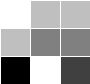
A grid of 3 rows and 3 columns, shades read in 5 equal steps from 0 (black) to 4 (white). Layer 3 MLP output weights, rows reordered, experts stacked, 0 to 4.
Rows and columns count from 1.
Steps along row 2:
down same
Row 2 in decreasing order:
3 2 2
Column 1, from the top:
4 3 0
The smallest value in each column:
0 2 1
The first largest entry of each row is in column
1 1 2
